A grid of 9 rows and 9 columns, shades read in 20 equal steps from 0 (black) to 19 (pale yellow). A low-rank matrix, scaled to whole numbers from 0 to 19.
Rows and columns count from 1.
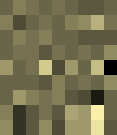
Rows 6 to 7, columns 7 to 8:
9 8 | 6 2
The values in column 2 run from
4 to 12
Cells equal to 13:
1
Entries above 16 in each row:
0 0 0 0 0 0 0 1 1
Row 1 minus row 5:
-4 2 0 -8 3 -4 -1 -8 8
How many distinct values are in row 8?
8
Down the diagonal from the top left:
8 6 9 7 6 8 6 19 7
